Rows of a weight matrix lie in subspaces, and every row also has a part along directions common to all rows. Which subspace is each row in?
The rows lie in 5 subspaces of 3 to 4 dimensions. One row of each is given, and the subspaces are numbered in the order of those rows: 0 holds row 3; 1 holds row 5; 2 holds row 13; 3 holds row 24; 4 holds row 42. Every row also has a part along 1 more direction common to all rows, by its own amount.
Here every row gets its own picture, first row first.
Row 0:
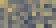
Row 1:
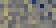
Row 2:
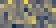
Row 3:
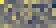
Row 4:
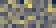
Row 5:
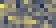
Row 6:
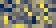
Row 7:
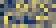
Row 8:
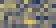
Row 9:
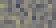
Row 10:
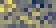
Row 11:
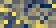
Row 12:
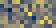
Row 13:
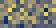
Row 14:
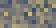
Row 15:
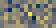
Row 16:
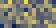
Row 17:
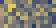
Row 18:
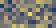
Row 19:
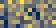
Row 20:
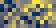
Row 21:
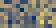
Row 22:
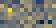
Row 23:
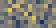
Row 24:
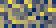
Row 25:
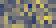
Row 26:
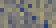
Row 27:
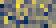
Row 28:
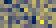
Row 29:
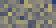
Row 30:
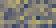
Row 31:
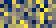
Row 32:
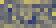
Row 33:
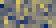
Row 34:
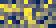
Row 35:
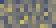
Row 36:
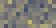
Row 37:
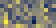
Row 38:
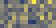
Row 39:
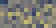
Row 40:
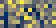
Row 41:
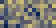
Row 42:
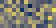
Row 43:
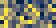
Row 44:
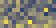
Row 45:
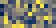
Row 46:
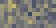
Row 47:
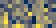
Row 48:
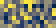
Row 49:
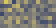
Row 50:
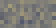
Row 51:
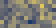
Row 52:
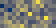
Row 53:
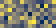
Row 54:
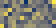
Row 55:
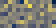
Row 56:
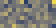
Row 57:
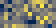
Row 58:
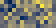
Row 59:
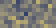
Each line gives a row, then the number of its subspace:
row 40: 0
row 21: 4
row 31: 3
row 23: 1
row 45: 4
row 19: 0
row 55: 3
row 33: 1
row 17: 2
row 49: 4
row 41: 0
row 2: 3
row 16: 3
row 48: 0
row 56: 3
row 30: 1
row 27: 1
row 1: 0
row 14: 3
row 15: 1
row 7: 1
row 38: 0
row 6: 2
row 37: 2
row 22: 1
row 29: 3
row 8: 1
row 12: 1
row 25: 4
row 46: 2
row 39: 4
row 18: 4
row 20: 2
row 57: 2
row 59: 1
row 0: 4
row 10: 2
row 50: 0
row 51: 0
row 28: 4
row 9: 1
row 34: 1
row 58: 2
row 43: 0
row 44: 2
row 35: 1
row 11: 2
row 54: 3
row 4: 3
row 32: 0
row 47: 2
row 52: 4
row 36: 2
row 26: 4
